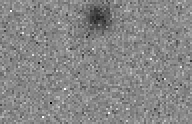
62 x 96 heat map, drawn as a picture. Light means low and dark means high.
The halves do not mirror each other. No row or column stands out. There is no overall slope. Overall the values sit about 50% of the way up the scale. One bump rises in the top middle. The distribution is heavy-tailed on both sides. The top middle is the ninth with the highest average.
